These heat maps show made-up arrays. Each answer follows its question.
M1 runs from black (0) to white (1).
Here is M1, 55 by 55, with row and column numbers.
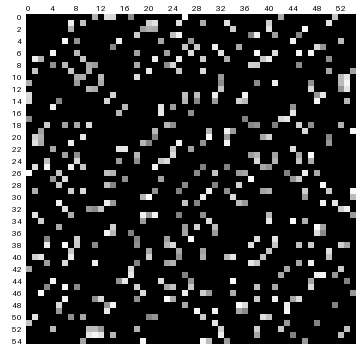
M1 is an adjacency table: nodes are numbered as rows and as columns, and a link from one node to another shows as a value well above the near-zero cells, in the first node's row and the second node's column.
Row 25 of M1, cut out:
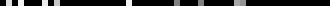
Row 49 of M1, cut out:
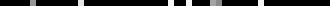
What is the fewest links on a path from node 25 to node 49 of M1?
5
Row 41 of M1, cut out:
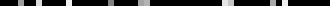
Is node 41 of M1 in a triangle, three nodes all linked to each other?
yes
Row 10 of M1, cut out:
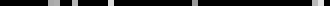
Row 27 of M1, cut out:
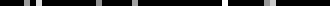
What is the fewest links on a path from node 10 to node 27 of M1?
3
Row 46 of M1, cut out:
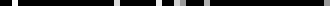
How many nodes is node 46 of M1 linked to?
7
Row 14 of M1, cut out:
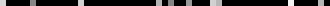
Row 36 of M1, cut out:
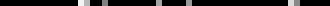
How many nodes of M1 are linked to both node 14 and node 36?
4
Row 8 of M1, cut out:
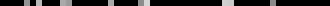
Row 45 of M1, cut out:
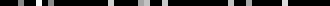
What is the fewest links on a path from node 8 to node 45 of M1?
1
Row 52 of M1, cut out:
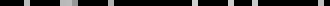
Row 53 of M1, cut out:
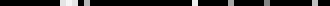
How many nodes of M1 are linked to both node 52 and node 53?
5
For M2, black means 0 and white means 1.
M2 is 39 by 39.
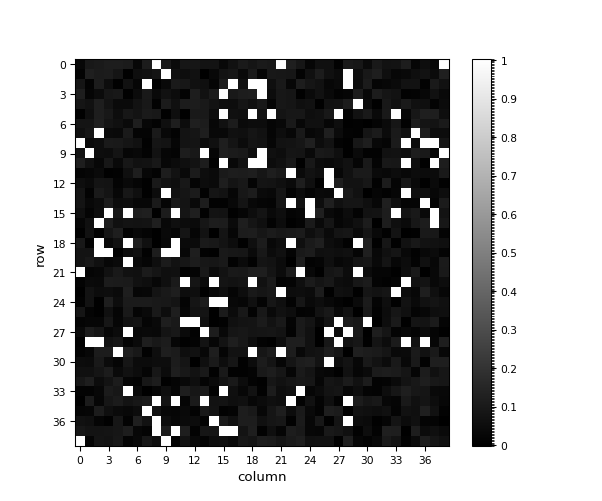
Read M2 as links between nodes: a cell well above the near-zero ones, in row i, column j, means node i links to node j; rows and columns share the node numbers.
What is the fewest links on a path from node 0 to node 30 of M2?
6
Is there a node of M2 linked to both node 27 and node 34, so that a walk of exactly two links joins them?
yes
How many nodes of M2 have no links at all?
5
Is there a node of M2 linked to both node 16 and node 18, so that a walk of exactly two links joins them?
yes
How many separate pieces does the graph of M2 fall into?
6
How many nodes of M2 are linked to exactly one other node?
5
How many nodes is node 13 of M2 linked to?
3
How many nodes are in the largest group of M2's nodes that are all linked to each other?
3
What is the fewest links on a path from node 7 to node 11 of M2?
4
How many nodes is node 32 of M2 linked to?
0
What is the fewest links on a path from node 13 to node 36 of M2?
3
